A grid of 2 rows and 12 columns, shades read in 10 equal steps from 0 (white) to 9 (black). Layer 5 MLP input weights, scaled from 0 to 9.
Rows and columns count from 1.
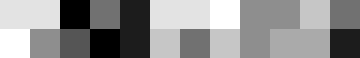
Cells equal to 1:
4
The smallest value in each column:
0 1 6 5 8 1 1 0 4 3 2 5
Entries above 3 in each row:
6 7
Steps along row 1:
same up down up down same down up same down up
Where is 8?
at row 1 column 5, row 2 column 5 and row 2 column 12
